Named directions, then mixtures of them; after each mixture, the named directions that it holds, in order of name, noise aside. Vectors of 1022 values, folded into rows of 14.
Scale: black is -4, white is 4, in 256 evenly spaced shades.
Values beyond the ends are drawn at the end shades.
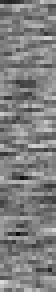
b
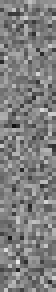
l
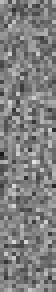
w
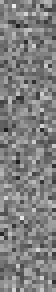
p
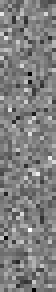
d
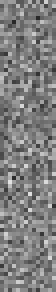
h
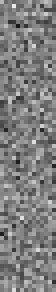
p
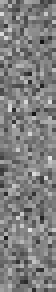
d, w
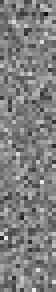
d, p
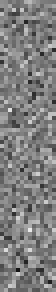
d, l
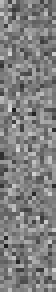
d, w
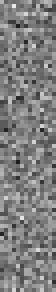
p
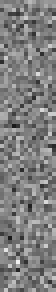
l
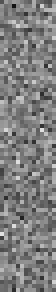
p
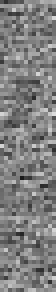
b, l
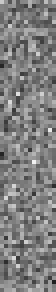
p, w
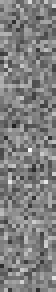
h, l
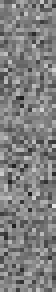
h, p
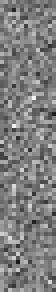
l, w
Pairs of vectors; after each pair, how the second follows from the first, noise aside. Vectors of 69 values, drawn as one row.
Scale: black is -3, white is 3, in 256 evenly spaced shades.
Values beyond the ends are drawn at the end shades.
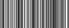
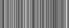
shrunk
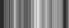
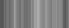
shrunk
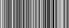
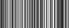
negated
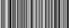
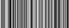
copied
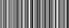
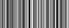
negated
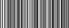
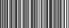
reversed
